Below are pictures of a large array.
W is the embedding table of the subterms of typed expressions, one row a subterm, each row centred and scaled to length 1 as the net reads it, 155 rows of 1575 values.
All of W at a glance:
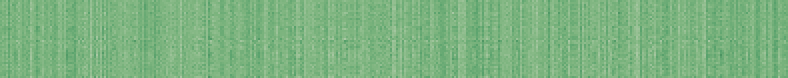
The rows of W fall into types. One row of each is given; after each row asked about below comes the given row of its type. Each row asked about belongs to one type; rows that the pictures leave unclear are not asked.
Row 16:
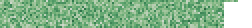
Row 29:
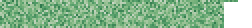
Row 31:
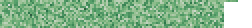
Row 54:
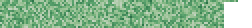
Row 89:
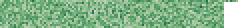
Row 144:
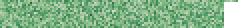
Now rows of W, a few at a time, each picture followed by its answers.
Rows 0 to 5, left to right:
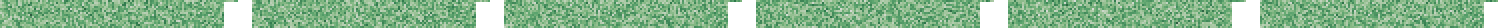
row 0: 144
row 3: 89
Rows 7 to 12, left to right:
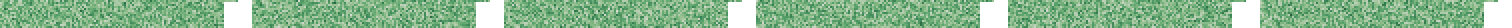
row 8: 16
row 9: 16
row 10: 89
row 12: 144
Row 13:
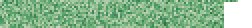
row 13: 89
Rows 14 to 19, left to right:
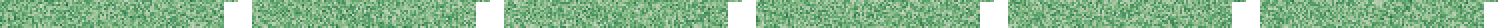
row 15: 16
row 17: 89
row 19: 54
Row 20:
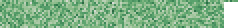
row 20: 29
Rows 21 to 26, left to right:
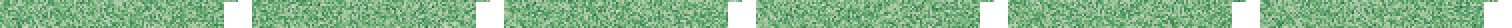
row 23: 144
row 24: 31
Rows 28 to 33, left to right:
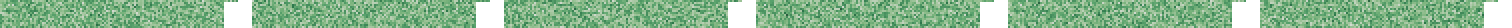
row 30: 89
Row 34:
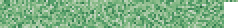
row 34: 89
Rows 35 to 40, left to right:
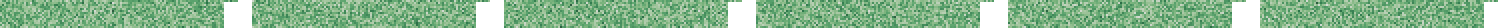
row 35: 29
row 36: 89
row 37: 16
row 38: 31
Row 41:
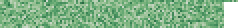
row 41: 16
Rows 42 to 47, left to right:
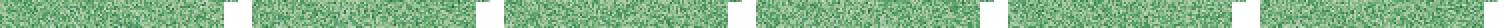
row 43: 89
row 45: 29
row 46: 31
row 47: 89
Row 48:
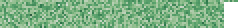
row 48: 29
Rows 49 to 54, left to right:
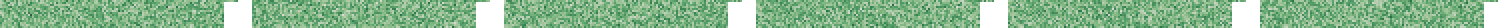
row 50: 89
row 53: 16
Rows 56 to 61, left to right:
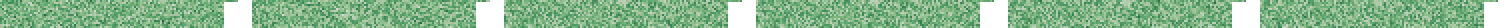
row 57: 89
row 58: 54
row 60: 54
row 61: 54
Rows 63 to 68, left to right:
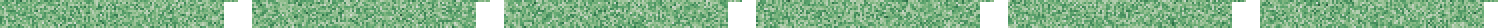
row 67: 89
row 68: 16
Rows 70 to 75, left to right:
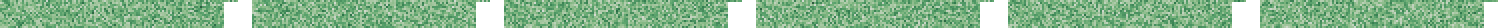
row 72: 29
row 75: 16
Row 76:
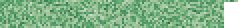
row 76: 89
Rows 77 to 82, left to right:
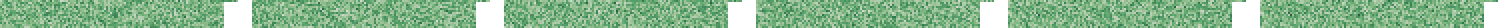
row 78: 89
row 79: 29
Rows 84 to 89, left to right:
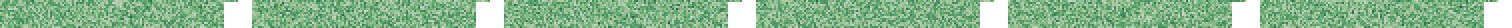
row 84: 54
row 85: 144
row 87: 144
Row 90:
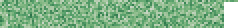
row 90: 89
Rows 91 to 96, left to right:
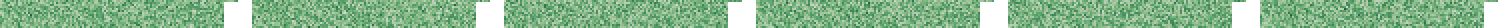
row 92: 31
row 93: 29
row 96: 31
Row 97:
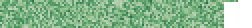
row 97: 54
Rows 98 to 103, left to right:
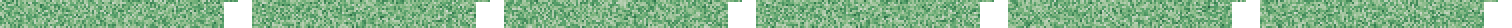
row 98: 29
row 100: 54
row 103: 144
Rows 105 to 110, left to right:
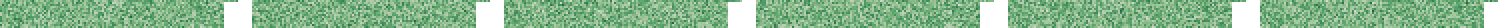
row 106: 54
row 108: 89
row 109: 29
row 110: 29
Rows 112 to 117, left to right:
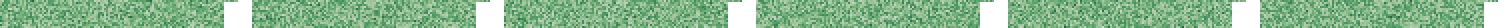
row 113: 54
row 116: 16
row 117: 54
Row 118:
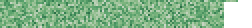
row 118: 144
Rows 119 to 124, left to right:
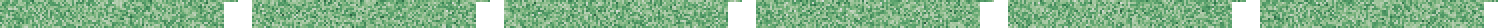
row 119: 54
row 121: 144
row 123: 29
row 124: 54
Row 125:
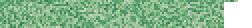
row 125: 89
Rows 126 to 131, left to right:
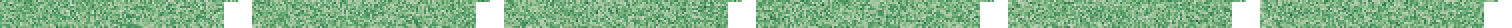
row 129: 54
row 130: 16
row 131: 144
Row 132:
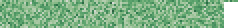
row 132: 29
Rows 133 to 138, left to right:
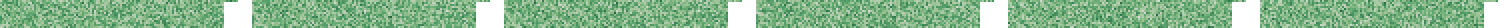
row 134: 31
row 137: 16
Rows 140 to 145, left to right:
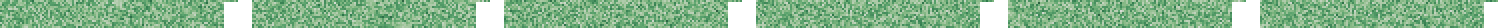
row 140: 54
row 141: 54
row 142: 54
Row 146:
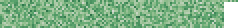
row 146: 31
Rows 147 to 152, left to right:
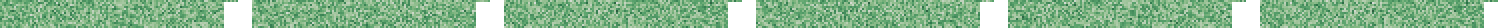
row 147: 54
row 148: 144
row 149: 29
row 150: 144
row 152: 29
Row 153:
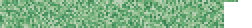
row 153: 54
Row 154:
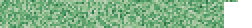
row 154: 89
